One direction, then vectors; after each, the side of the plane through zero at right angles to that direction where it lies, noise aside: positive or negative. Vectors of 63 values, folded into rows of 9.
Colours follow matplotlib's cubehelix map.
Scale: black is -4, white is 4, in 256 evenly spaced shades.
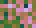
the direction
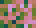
positive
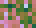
negative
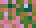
negative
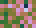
positive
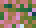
negative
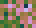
positive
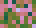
positive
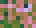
positive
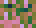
negative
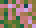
positive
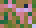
positive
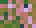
positive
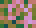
positive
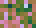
negative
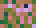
positive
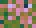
positive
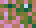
negative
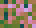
positive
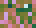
negative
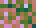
negative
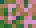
positive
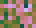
positive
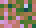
negative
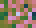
positive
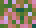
negative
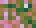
negative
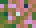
positive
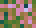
positive
